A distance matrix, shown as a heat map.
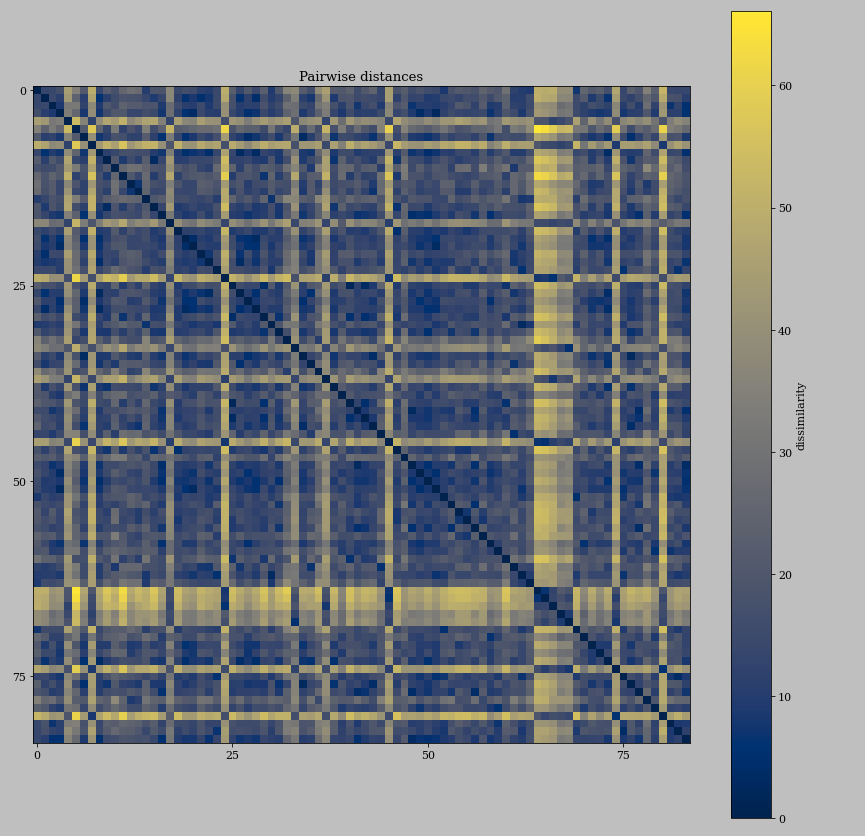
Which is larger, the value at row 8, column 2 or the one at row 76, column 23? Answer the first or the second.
the second
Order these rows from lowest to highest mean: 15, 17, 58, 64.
58, 15, 17, 64
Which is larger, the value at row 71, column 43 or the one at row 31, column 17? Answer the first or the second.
the second
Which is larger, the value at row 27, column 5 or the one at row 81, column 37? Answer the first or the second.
the second
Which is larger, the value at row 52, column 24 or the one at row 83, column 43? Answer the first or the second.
the first
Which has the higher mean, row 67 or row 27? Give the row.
67
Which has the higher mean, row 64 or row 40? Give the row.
64
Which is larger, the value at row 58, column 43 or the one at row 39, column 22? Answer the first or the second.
the second
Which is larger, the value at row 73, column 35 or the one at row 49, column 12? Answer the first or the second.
the second
